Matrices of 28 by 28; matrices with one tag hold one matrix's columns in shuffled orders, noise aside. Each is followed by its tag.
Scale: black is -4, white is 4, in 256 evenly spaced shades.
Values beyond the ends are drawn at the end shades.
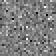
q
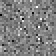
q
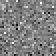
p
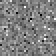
q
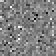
q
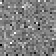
p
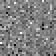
p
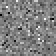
q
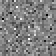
q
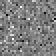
q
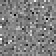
q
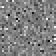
q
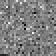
p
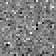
p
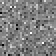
p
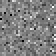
q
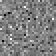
q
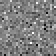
p
